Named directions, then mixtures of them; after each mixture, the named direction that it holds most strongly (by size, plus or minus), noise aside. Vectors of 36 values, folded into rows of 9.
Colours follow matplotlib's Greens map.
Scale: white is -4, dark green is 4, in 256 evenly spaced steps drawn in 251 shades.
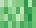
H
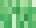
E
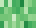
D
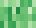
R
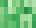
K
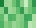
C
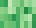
K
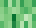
E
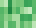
K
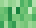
R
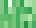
K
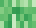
E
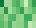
C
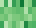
D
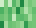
D
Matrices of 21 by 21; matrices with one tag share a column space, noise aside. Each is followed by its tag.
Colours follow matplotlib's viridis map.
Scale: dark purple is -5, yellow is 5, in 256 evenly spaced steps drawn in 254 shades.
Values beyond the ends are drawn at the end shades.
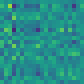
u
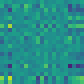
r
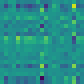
r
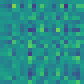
u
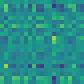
r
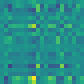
r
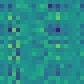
u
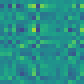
u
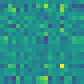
r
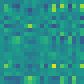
r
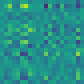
u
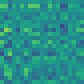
u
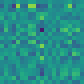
u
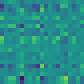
r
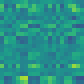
r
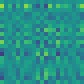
u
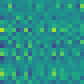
u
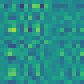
u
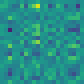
u
